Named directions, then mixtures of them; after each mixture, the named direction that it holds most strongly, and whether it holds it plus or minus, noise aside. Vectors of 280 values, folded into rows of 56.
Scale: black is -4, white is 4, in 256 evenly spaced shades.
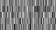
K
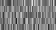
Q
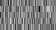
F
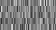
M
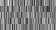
F, minus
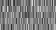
Q, plus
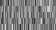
F, plus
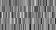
K, plus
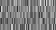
M, plus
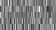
F, minus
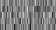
K, plus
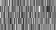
F, minus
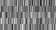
M, minus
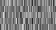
Q, minus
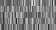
Q, plus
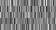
M, plus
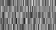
Q, plus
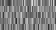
Q, plus
